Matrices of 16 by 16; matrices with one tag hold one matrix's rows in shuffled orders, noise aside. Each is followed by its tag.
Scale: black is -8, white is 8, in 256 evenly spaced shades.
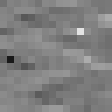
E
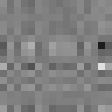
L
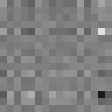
L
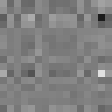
L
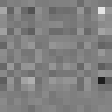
L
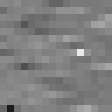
E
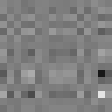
L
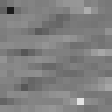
E
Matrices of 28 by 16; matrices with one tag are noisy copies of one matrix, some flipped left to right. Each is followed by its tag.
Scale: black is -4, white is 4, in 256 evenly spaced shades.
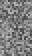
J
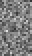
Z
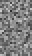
Z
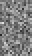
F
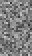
Z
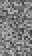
J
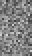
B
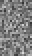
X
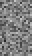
Z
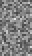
Z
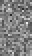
X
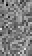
F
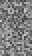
J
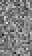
B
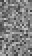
X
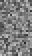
X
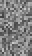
F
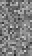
J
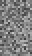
B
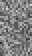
F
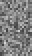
F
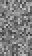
F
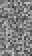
J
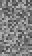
B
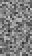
Z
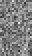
F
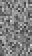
F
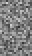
Z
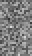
J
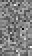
J
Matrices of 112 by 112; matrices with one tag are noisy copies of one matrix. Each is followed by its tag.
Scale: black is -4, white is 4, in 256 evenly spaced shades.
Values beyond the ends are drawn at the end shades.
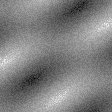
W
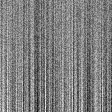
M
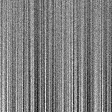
M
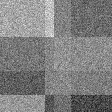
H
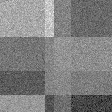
H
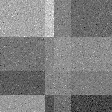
H
